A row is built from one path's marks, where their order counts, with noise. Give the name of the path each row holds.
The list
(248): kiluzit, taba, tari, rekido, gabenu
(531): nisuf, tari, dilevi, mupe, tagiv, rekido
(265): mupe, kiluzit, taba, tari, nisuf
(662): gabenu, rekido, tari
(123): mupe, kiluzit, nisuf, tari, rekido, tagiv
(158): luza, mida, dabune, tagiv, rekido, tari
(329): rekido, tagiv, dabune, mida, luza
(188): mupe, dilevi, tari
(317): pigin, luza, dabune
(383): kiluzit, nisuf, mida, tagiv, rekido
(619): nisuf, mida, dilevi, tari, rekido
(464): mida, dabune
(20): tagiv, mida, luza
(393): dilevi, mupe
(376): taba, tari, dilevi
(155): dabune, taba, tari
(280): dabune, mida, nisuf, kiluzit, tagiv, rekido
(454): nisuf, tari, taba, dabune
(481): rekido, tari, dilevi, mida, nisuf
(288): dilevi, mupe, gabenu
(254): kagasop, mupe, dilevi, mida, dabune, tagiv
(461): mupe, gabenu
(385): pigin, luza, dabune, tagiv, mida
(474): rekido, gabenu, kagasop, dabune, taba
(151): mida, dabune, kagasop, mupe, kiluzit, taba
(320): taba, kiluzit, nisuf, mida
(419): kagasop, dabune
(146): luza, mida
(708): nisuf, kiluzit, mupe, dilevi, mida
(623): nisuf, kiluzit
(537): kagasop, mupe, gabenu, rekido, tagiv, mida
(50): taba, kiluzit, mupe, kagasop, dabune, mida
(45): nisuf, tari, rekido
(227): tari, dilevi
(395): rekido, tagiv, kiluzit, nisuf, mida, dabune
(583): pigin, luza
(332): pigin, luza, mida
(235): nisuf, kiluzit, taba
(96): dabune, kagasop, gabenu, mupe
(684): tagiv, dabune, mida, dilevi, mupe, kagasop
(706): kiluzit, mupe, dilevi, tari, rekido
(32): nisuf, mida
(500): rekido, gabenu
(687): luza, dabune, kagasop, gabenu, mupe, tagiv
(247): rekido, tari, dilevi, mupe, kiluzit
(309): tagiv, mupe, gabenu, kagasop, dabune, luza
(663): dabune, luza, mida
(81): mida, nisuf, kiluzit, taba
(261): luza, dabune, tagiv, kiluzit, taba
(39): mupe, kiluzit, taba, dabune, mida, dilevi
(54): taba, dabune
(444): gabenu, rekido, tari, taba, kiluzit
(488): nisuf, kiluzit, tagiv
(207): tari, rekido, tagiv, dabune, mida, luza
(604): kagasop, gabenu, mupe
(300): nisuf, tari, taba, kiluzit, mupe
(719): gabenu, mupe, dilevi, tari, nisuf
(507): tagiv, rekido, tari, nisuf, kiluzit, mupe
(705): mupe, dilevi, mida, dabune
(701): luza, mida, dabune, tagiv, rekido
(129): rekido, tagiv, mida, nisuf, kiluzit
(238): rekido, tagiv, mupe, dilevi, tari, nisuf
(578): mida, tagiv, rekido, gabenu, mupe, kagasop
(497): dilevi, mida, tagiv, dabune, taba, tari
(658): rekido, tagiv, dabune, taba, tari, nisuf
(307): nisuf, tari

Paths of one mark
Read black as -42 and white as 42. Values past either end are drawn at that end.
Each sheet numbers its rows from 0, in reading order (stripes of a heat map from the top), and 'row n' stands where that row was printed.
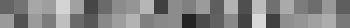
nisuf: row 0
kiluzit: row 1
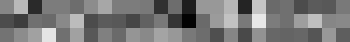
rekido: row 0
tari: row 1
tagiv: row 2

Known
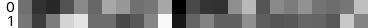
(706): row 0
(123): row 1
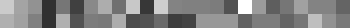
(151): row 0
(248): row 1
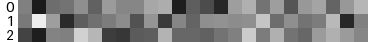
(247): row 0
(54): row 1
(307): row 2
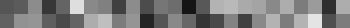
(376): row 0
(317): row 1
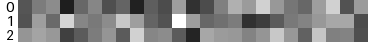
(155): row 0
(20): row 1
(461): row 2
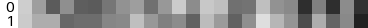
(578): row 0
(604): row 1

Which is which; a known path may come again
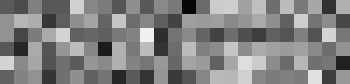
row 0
(376)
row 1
(461)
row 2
(123)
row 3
(719)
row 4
(604)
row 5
(155)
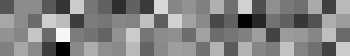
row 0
(497)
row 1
(280)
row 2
(235)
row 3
(39)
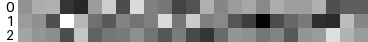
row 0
(288)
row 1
(383)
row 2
(444)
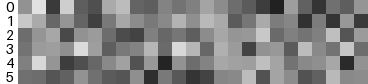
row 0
(701)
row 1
(578)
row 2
(454)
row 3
(81)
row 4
(54)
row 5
(662)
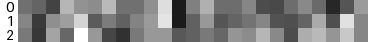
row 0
(531)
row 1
(507)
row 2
(265)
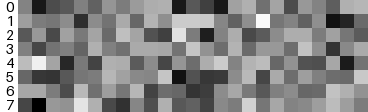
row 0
(247)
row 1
(684)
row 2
(146)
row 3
(708)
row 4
(474)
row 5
(706)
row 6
(248)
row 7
(307)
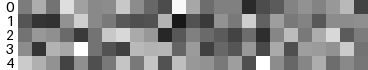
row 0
(20)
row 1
(45)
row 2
(317)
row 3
(623)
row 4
(151)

